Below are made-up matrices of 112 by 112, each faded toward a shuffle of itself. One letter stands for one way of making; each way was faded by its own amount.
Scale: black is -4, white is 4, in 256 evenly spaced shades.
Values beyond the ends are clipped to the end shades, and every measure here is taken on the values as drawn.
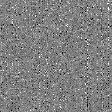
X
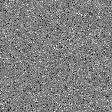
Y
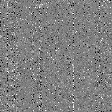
X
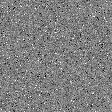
Y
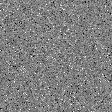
Y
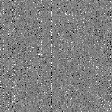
X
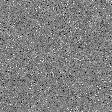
Y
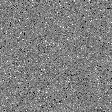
Y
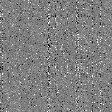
X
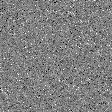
Y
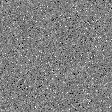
Y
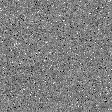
Y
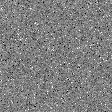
Y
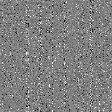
X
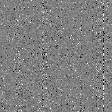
X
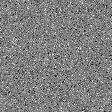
Y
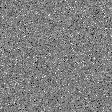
Y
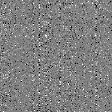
X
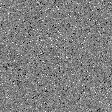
Y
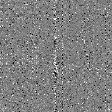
X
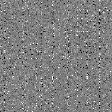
X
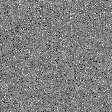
Y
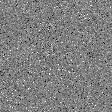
Y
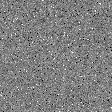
Y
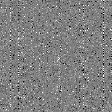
X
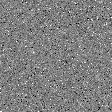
Y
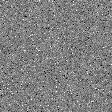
Y
